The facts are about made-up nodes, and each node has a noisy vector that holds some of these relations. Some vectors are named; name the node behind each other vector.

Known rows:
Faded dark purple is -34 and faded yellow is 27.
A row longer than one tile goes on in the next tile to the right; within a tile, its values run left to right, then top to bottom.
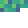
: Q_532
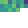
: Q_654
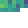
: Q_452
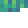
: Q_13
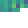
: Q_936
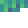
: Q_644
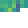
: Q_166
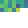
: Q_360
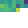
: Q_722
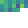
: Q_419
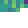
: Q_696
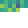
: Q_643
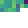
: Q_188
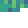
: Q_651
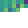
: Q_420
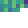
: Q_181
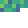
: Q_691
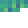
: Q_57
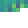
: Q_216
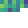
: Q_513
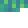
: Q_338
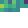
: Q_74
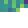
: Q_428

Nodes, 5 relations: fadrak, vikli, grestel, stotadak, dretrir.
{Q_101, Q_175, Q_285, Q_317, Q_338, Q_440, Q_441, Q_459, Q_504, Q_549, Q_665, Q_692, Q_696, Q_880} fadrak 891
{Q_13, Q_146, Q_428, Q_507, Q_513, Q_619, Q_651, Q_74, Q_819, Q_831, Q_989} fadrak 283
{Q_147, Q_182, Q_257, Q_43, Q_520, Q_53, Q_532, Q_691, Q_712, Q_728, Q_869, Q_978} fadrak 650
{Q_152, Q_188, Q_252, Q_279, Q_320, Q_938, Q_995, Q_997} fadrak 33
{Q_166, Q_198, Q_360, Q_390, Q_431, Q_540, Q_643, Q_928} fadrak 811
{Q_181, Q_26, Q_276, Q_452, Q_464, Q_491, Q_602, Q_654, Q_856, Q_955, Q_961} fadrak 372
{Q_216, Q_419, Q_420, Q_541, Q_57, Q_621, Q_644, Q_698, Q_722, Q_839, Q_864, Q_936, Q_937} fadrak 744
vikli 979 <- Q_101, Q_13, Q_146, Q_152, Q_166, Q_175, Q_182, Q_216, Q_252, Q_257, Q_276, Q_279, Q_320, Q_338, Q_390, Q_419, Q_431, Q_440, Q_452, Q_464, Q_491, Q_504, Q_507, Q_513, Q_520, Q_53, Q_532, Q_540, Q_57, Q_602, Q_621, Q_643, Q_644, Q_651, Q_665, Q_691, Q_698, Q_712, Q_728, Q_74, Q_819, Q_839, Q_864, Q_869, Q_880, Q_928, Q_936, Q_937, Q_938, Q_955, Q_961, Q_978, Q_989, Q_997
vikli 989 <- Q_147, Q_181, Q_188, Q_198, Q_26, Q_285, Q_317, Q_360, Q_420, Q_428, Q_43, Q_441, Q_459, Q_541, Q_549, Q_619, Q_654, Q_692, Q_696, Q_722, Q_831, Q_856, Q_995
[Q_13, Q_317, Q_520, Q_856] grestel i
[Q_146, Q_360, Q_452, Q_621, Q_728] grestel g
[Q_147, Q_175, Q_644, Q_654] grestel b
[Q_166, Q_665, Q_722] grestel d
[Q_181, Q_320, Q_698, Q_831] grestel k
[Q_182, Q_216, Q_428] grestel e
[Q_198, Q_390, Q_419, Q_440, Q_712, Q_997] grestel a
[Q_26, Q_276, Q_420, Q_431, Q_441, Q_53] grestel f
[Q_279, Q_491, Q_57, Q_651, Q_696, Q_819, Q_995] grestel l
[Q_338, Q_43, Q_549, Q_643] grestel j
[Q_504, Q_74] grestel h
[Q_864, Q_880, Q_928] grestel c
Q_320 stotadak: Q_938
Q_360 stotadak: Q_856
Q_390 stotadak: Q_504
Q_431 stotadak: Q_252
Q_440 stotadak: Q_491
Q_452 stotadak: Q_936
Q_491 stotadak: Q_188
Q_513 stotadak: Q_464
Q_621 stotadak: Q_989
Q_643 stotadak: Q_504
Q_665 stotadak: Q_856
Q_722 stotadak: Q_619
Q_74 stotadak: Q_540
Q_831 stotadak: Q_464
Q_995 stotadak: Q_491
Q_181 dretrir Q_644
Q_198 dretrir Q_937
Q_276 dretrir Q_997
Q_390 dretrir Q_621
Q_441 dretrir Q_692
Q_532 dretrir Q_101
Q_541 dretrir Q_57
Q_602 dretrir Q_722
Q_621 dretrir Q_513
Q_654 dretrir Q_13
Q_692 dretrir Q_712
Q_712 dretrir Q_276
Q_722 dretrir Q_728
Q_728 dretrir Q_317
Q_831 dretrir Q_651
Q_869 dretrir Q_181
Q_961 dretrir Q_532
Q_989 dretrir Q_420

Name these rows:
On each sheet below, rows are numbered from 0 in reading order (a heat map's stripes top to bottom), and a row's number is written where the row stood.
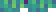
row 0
Q_692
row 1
Q_955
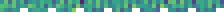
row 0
Q_504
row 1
Q_320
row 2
Q_831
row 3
Q_101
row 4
Q_937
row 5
Q_276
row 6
Q_146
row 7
Q_864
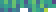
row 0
Q_880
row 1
Q_856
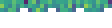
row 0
Q_491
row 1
Q_869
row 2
Q_928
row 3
Q_440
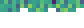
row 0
Q_464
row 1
Q_995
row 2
Q_43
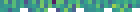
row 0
Q_989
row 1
Q_441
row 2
Q_712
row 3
Q_961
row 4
Q_431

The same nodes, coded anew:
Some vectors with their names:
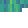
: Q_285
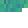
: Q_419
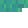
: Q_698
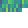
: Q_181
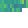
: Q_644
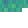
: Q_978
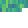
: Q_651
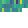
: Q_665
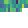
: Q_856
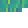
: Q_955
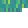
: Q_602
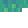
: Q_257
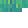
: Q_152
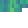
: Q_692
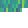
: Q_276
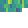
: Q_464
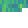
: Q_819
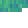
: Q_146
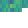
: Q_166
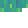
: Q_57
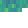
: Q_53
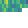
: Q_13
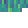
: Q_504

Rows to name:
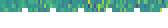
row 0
Q_182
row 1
Q_997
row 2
Q_728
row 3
Q_452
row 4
Q_188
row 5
Q_360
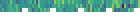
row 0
Q_317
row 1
Q_420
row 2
Q_74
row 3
Q_654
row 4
Q_621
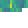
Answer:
Q_541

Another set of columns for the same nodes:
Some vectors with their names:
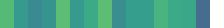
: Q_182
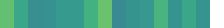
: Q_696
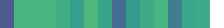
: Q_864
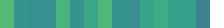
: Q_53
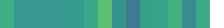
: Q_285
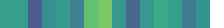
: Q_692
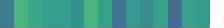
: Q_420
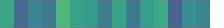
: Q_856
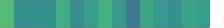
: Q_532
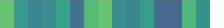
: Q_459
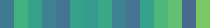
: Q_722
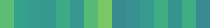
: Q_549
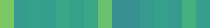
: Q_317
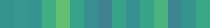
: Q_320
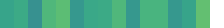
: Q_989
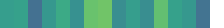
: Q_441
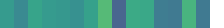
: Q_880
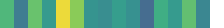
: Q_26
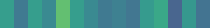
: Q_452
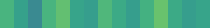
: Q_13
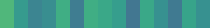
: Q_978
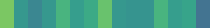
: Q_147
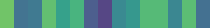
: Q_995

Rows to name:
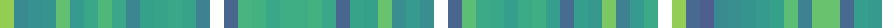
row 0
Q_198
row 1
Q_644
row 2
Q_57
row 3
Q_360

